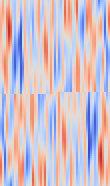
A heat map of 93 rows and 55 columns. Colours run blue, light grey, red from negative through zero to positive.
There is no overall slope. The grain runs up and down. On average the colour sits 50% of the way up the scale. A half turn leaves it unchanged.
